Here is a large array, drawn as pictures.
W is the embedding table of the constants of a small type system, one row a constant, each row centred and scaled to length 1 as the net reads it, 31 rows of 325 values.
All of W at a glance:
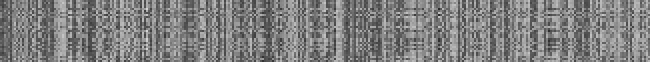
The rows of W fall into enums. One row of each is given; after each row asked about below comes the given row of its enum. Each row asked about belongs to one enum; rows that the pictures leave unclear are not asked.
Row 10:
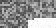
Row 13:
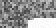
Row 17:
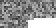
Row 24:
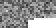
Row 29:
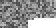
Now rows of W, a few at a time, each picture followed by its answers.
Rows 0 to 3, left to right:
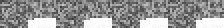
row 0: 10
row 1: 17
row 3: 10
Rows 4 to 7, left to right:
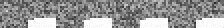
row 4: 24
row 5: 17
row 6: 13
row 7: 24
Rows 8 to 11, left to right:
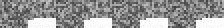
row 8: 13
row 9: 10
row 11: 29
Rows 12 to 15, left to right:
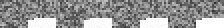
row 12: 29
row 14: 29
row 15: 24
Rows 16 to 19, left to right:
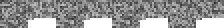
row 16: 10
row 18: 17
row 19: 24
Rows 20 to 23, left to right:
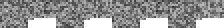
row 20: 24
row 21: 29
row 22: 24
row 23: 10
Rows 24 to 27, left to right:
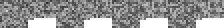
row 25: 29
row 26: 10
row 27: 10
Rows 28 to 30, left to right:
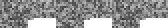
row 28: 13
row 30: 13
